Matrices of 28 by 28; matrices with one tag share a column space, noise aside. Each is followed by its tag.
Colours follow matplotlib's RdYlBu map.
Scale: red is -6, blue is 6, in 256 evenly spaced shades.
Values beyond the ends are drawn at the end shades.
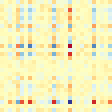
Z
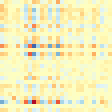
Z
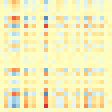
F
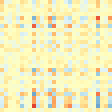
F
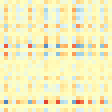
Z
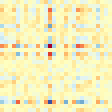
Z
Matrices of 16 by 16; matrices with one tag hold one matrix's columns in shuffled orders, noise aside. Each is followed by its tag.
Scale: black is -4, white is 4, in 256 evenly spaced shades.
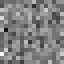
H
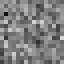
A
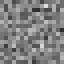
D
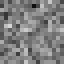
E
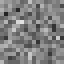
A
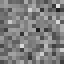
D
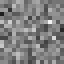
A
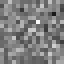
A
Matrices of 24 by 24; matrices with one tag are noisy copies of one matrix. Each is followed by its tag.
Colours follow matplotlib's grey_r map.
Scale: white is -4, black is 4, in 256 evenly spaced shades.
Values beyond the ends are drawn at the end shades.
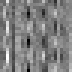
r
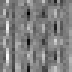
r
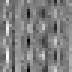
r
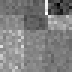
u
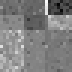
u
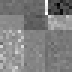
u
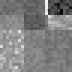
u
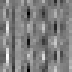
r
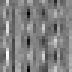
r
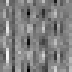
r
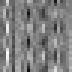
r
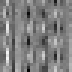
r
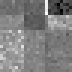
u
